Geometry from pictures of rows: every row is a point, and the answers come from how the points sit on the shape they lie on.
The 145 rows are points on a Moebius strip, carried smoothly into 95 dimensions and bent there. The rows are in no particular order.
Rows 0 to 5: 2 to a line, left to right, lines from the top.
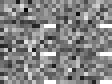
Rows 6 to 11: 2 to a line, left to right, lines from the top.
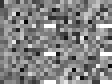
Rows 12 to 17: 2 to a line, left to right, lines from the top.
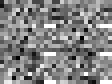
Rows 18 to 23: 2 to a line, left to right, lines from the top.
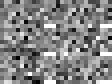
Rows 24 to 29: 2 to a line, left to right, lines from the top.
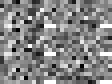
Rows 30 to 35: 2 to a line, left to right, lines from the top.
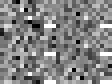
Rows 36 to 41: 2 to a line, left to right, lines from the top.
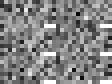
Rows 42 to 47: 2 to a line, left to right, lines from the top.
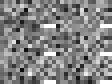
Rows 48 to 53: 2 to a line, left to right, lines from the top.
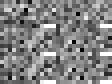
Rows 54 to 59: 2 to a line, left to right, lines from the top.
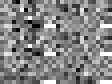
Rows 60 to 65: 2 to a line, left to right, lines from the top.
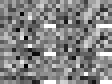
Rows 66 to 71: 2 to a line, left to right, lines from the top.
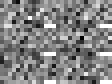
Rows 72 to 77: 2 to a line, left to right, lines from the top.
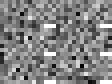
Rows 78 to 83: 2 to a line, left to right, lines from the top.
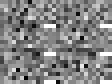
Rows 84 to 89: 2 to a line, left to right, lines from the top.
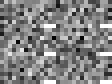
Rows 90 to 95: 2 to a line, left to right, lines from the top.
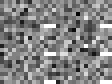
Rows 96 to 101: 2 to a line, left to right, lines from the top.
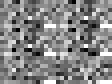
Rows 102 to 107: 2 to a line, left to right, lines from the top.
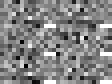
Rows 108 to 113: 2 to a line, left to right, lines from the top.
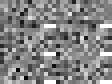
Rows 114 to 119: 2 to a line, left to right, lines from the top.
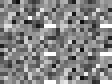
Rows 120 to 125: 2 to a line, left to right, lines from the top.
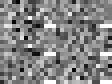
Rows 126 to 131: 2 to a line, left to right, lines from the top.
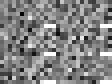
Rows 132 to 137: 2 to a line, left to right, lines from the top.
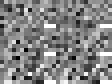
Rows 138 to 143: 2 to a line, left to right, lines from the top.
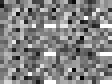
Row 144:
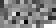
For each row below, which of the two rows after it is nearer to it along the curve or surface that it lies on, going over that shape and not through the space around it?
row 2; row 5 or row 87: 87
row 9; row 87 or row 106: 87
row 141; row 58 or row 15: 58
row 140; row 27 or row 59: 59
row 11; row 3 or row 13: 3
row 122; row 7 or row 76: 76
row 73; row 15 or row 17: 15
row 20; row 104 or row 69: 69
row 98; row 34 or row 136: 136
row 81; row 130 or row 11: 11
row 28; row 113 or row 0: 0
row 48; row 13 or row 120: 120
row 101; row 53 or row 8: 53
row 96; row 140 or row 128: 140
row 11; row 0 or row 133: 0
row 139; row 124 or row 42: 42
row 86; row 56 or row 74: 56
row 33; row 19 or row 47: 47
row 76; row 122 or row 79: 122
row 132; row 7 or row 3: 7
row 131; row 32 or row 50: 32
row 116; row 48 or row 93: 48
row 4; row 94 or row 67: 94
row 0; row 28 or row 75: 28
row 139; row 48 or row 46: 48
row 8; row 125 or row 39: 125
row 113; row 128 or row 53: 128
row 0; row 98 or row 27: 98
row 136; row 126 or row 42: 42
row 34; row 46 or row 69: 69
